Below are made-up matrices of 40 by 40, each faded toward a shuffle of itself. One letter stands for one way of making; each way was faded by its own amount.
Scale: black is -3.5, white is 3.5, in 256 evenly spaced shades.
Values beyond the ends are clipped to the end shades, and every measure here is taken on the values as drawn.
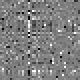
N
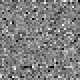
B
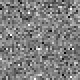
B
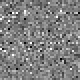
B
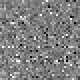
B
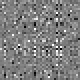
N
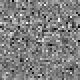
B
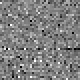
B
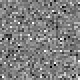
B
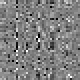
N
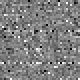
B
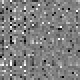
N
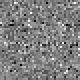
B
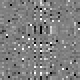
N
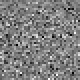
B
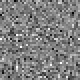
B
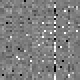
N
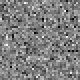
B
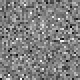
B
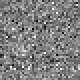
B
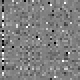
N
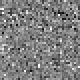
B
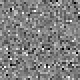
B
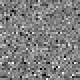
B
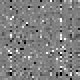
N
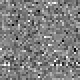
B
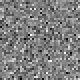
B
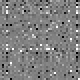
N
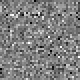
B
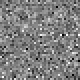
B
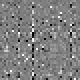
N
